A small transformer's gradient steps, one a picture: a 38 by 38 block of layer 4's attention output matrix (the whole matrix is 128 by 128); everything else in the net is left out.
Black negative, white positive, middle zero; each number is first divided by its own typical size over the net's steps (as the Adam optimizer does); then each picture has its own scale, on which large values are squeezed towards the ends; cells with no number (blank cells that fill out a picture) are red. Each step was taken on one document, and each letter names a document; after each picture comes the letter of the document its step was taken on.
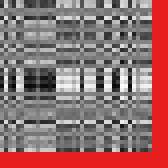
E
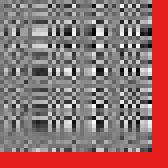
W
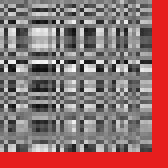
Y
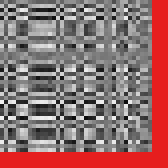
Y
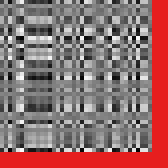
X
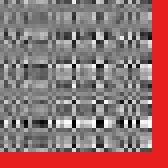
W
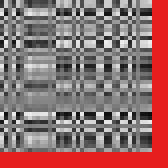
E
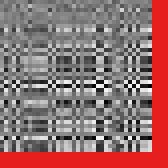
W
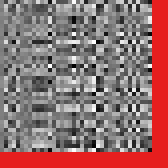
W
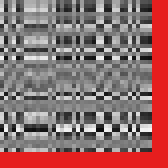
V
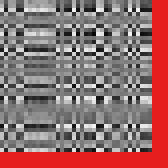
V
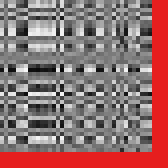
Y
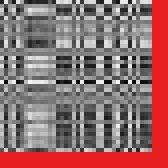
E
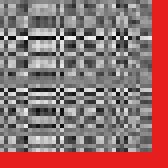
Y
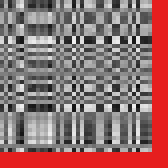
X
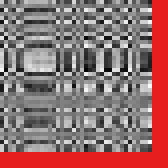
W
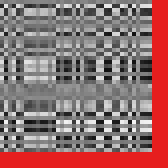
E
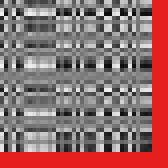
E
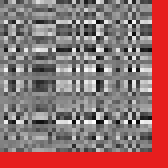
W
